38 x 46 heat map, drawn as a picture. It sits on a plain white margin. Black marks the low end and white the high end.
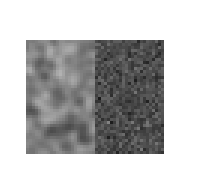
The table splits into one row of 2 panels. Panel 1,1: middling, blotchy. Panel 1,2: low, fine-grained.
